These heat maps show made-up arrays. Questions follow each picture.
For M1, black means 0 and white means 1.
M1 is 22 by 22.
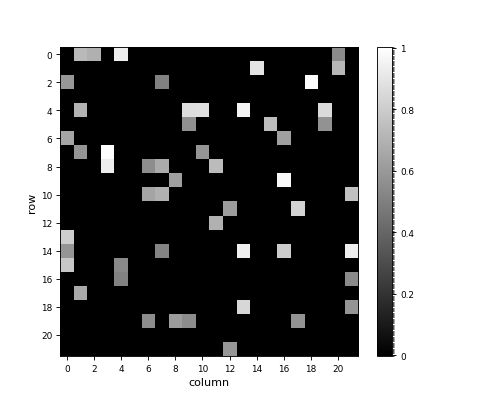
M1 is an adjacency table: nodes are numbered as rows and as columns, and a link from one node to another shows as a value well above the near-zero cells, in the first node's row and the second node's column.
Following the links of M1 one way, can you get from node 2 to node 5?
no
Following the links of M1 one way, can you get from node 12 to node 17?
yes
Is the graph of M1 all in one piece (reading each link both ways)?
yes
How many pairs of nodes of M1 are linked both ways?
3
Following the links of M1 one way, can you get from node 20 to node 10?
no
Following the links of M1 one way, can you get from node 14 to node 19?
yes
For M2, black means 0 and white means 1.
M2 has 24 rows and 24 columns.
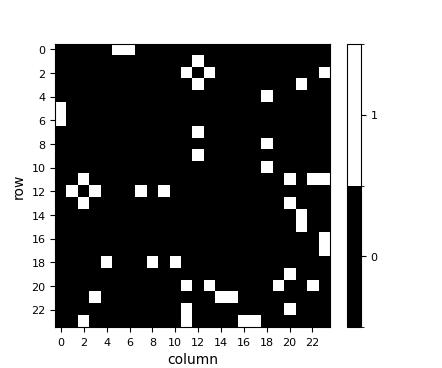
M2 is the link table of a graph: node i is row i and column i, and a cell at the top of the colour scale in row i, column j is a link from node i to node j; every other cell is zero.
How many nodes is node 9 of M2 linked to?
1
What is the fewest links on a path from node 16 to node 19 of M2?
4
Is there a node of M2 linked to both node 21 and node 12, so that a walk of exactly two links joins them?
yes
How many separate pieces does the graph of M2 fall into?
4
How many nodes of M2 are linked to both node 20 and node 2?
2
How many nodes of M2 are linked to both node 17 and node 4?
0
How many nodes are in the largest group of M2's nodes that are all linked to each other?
3
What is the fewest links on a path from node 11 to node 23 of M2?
1
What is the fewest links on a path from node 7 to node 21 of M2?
3
